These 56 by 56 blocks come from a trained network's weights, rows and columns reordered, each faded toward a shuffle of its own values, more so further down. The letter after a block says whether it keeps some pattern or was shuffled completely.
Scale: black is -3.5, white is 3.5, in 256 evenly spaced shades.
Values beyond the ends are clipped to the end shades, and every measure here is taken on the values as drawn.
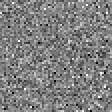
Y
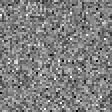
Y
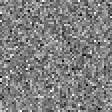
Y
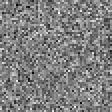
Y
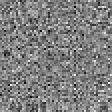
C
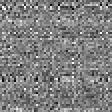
C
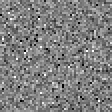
Y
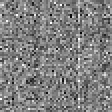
C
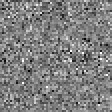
C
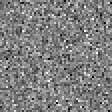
Y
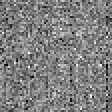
C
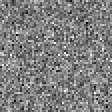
Y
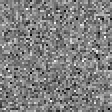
Y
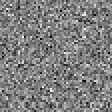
C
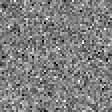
Y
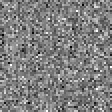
C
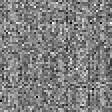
C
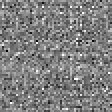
C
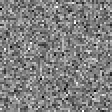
Y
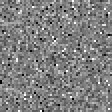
Y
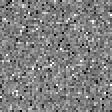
Y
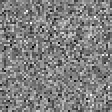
C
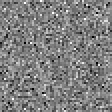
Y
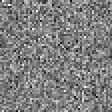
C
